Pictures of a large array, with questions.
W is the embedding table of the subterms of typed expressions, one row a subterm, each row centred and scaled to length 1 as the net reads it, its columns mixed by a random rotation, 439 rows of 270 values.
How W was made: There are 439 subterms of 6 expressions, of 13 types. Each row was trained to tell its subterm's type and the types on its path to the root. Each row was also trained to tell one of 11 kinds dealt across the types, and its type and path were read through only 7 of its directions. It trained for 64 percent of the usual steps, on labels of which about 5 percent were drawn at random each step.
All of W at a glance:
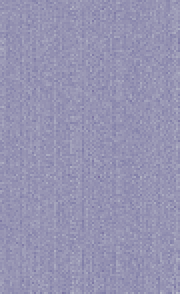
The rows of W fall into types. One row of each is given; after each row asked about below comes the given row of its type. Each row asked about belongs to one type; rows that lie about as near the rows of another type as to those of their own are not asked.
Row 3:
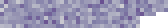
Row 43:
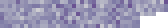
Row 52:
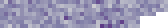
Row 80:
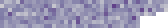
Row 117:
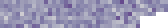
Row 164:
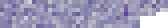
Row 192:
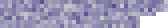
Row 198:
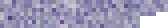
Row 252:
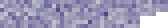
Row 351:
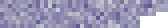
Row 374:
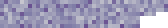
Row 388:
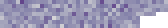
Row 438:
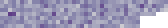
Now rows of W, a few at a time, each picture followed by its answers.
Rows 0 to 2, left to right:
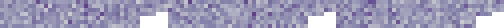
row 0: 351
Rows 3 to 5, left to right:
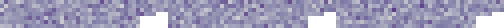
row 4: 117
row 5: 3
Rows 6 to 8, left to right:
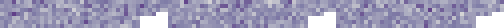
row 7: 43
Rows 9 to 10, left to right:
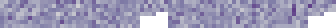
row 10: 351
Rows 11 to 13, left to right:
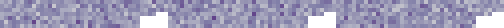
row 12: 192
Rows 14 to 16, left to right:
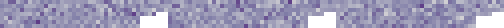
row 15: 43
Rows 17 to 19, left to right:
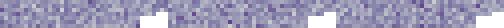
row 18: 252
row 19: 438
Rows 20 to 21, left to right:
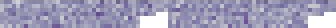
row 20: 52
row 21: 117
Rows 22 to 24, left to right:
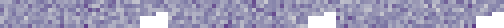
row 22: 164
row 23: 438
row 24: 252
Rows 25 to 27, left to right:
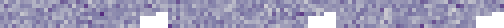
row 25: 52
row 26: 164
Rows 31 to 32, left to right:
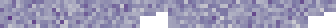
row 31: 351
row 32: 198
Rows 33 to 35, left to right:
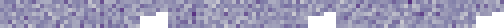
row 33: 52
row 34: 43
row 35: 438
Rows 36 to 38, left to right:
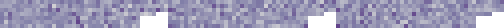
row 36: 388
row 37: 164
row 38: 164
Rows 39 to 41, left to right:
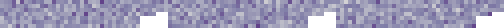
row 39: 192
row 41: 164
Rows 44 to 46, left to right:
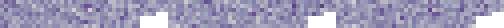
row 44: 3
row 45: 192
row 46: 52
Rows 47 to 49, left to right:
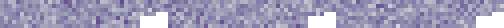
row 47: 43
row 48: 374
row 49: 198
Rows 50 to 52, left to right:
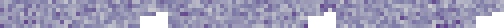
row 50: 164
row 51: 374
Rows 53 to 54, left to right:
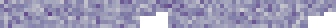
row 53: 117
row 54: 3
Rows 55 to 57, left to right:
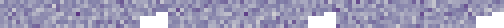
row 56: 374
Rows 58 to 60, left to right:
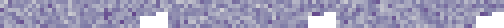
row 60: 192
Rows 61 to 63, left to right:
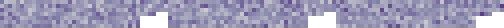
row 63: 374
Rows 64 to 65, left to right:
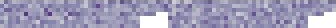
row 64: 117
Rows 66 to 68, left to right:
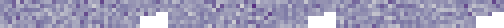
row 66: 192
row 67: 351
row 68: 117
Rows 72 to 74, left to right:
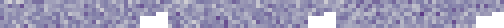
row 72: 351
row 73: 52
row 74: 438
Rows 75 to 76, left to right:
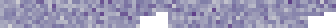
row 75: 192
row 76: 374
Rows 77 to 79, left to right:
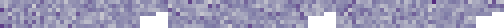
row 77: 164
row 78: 252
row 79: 374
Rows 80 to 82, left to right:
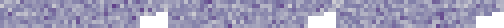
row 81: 192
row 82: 52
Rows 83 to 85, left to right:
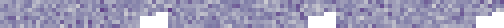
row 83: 388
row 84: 252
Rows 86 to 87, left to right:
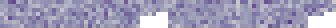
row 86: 198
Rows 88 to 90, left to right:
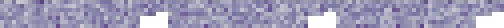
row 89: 117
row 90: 374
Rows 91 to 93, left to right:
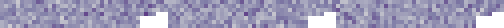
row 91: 192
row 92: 164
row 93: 252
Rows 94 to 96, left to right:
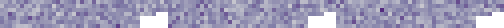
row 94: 252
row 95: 351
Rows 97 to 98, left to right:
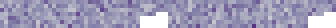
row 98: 374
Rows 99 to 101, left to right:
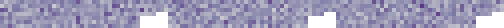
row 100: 3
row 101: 351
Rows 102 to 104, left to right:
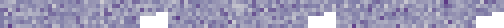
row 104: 374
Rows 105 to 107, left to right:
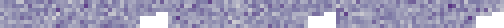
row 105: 3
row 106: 192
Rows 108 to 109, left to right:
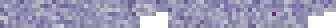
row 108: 117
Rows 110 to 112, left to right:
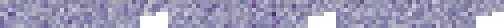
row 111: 438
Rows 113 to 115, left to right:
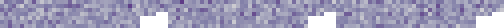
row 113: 43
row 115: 438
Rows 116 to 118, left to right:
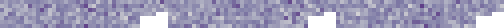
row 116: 438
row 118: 198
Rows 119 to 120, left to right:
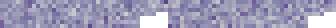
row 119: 80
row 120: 164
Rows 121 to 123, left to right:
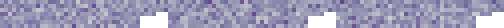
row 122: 351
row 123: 117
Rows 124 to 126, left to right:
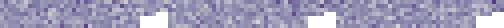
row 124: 43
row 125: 164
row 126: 117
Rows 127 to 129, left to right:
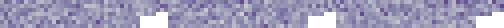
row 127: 43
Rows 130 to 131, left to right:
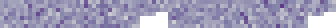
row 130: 52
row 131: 388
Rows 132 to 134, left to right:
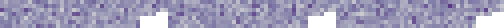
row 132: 164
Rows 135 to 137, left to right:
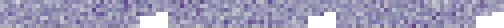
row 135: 52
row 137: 351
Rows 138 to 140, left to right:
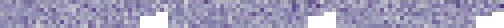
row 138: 80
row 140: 43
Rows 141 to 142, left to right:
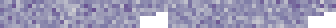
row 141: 351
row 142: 164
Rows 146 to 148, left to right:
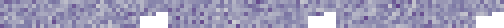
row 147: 164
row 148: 198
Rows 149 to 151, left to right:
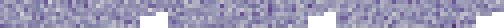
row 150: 52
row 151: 52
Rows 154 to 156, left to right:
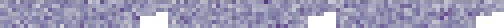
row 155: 388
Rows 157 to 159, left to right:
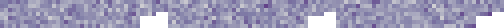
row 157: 117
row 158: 388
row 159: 374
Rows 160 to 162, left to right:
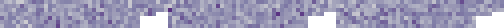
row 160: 52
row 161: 252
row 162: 252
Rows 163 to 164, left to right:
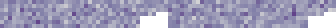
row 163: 351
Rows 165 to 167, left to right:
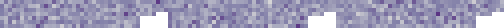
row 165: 117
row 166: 43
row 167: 192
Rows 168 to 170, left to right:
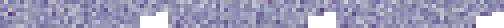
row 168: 438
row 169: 388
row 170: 374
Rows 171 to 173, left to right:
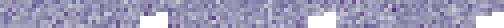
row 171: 192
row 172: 164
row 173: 117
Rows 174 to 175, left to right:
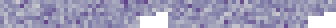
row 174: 198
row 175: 3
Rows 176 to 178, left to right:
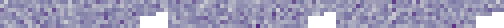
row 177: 198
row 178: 388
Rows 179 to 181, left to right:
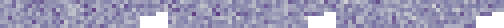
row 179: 351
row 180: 117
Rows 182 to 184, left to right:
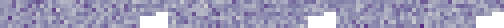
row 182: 351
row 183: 252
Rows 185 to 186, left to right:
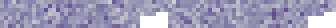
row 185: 43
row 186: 438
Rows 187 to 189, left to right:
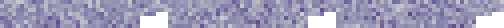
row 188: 388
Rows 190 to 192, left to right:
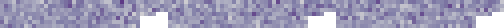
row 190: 43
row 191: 192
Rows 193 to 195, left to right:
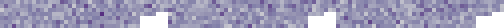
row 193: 52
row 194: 252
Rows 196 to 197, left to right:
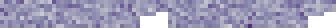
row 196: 43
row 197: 252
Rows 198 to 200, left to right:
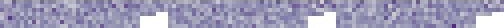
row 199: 164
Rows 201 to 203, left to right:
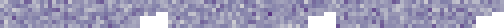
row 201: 388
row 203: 438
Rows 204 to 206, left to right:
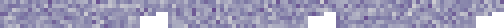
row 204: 3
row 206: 80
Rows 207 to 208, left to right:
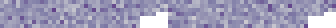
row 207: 80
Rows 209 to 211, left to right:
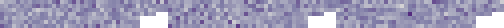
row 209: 164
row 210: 164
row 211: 3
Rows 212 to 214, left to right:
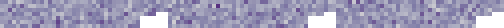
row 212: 3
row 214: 351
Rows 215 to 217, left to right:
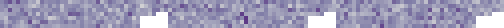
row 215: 117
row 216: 3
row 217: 438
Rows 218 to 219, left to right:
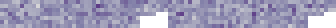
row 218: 252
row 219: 438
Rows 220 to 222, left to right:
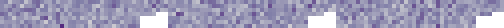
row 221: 438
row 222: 192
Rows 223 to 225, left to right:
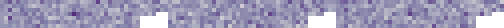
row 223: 117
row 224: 198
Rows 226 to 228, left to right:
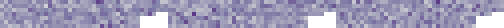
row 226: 388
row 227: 252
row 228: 52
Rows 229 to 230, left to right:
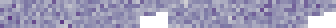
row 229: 164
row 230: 52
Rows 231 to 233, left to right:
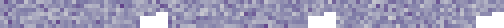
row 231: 43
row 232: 252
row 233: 388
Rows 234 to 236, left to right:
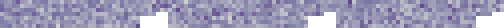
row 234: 374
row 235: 3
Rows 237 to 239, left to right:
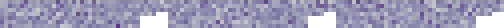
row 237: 198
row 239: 351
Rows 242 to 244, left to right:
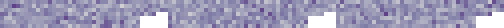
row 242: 3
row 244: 117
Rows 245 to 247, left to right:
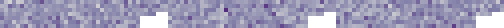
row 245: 351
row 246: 388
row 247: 252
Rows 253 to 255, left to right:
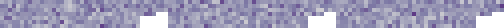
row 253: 192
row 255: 374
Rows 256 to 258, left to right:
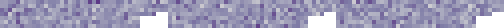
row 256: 374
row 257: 198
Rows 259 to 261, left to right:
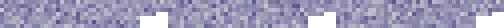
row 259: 3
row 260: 164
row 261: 252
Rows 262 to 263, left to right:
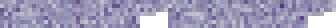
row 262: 252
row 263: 438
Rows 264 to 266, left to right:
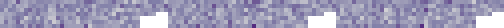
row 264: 374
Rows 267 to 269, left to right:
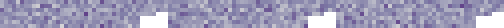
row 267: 198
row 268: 117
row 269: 252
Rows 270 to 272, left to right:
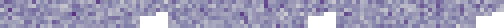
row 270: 3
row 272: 438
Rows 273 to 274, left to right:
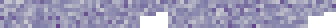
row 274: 43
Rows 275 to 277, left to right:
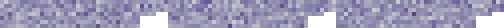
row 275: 438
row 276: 192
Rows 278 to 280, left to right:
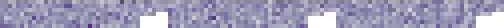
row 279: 164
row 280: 3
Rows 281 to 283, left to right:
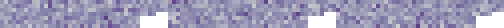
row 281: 388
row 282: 117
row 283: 252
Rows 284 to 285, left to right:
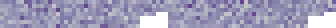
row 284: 3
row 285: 198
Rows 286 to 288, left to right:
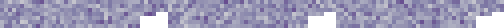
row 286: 374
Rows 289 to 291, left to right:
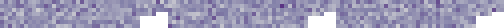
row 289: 117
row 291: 52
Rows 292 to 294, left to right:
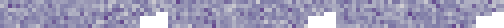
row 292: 80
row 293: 438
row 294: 52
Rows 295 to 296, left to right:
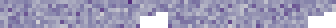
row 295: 117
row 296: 80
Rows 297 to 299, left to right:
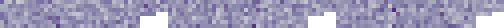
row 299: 388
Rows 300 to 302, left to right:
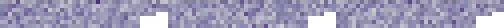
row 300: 374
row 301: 164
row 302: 351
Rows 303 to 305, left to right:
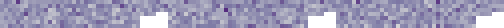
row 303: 43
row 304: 252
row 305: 52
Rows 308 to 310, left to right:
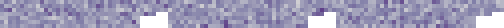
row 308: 117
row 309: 3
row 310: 388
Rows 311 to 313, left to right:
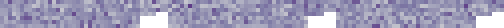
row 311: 388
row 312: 3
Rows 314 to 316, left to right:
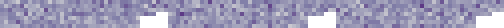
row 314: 164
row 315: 192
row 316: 438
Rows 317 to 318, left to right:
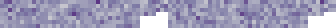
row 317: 374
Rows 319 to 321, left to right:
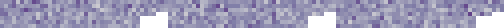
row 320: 198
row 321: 164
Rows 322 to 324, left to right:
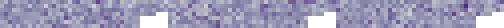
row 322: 52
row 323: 252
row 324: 80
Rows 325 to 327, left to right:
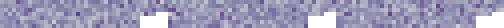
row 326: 252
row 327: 438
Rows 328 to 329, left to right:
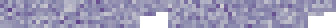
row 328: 3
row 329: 252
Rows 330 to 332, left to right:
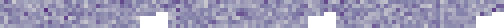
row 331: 117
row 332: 43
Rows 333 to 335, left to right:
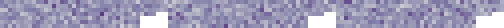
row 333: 192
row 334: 438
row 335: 198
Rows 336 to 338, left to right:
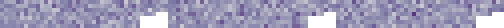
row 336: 43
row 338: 117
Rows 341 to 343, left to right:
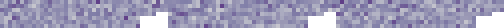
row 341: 117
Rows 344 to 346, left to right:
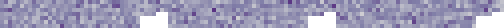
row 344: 43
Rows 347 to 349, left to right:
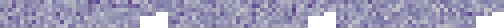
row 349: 164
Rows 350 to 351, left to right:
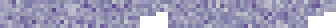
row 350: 80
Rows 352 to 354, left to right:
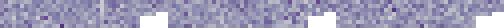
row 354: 3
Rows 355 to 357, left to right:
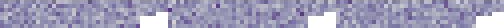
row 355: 117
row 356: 252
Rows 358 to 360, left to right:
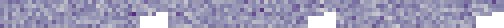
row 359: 438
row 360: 117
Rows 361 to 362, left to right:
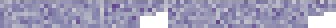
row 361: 80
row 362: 43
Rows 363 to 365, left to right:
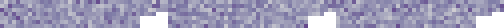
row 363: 164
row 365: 374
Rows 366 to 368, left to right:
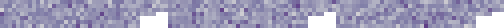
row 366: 52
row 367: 80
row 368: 388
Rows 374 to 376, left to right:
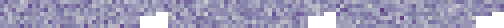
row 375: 252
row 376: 3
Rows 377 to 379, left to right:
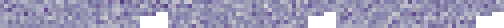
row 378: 351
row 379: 192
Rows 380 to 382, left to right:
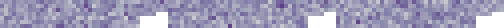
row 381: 164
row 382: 252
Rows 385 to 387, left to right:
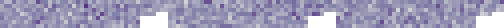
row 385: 351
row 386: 192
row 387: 198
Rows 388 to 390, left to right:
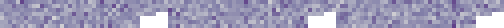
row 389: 252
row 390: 52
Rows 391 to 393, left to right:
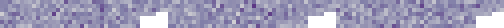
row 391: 388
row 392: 351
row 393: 438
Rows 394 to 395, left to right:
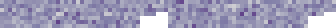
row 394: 3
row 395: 192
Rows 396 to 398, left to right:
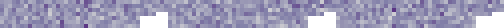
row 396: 164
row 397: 164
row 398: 3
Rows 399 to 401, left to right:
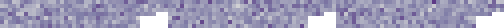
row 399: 252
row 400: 192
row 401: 374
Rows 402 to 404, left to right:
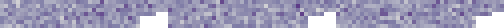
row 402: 52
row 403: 164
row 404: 3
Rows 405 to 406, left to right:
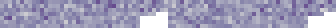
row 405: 192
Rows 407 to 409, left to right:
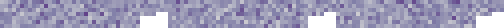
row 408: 43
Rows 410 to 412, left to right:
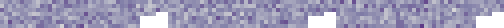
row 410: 252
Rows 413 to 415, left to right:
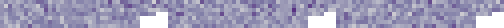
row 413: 164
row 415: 252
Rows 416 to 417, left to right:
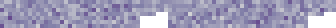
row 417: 388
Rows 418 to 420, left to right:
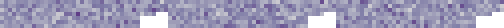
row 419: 52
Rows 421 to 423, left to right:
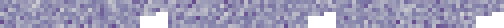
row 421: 388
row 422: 198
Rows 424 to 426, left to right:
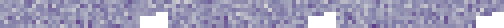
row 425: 351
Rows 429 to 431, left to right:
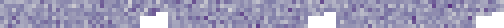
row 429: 388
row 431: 388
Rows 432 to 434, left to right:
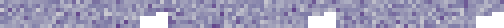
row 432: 3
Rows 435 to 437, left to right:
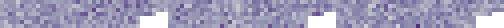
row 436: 192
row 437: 388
